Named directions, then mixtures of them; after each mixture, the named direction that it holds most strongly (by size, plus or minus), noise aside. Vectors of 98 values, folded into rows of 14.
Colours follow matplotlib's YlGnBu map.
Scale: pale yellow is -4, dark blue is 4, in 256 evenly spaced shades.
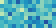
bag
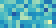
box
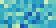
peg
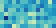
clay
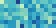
bag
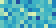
bag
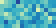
peg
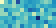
bag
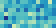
clay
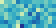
peg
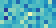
clay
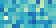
clay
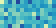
clay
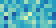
clay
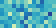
bag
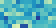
peg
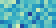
peg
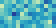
box
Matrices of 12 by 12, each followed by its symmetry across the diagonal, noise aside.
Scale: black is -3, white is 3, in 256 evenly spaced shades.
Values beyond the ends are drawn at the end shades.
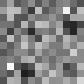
symmetric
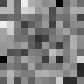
symmetric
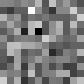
neither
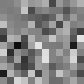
neither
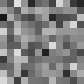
antisymmetric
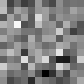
neither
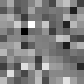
antisymmetric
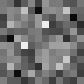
symmetric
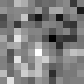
antisymmetric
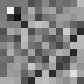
symmetric
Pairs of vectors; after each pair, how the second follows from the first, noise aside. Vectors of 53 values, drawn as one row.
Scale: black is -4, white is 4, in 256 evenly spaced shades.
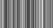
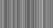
shrunk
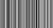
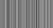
shrunk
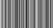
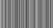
shrunk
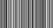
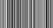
negated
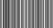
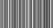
reversed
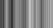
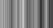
reversed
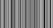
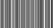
negated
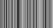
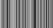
reversed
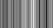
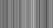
shrunk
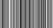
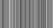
shrunk
